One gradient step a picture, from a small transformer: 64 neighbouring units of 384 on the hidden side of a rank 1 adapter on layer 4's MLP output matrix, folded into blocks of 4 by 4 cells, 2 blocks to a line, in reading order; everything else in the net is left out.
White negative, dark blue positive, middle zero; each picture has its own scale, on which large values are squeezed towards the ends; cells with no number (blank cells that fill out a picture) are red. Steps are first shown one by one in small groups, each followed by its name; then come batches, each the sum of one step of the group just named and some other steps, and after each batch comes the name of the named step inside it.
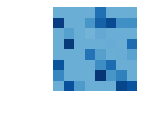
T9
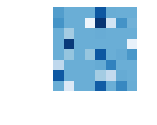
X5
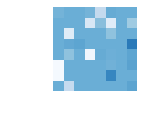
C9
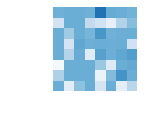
C9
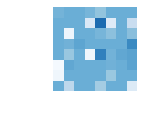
C9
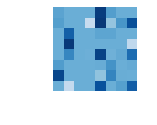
X5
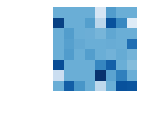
T9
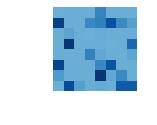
T9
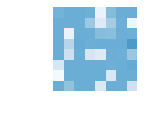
C9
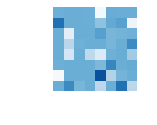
C9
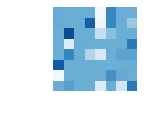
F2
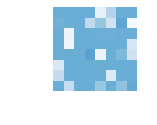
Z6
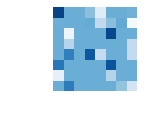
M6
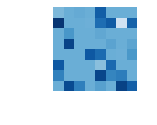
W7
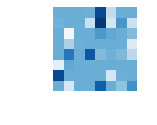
Z6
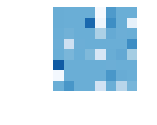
F2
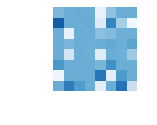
W7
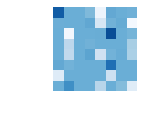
M6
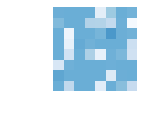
Z6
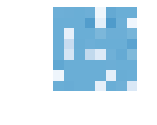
F2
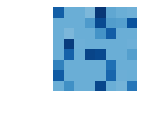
M6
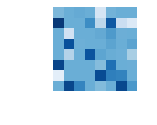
W7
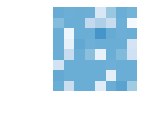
Z6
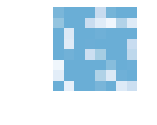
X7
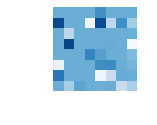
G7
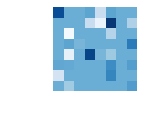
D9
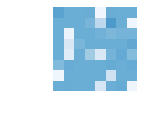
D9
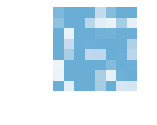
X7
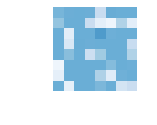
X7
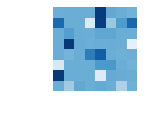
G7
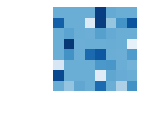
G7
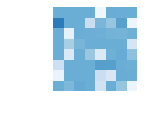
G7
